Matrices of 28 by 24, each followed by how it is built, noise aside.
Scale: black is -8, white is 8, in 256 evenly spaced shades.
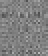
low rank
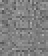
low rank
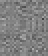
low rank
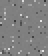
sparse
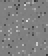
sparse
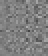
low rank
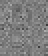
low rank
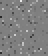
sparse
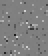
sparse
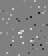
sparse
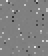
sparse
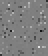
sparse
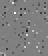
sparse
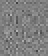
low rank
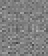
low rank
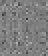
low rank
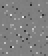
sparse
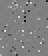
sparse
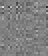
low rank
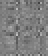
low rank
